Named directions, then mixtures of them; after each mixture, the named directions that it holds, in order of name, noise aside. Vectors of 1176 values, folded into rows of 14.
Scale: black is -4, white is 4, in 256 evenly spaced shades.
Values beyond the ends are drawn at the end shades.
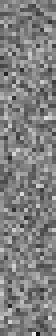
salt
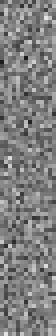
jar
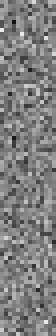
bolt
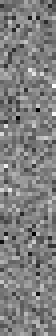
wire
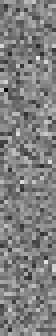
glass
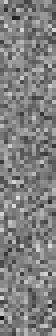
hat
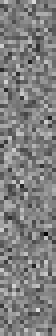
bolt, glass, hat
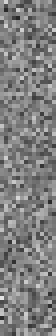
hat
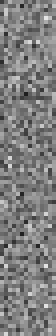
jar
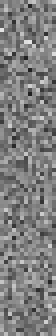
bolt, jar, salt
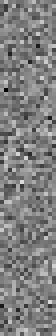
glass, hat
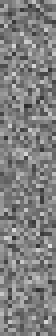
bolt, salt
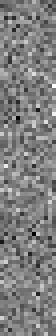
wire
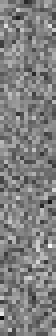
glass, hat, wire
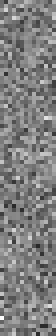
hat, salt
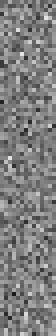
jar, wire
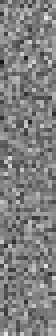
jar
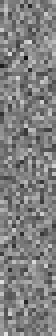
bolt, jar, salt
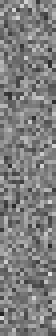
hat, jar
